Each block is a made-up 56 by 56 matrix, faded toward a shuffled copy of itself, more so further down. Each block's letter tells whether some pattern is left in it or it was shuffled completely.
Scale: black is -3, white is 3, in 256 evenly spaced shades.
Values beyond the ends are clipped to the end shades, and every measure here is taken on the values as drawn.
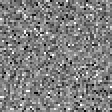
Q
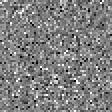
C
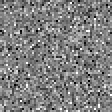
C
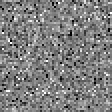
Q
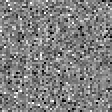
Q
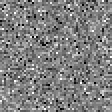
C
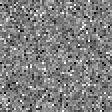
C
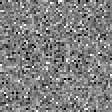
Q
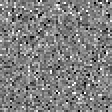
Q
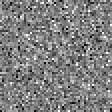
C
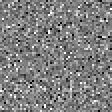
Q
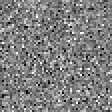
C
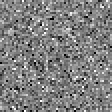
C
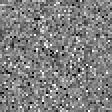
C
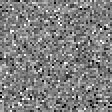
C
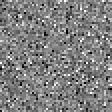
C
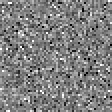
C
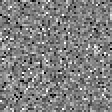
Q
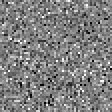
Q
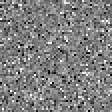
C
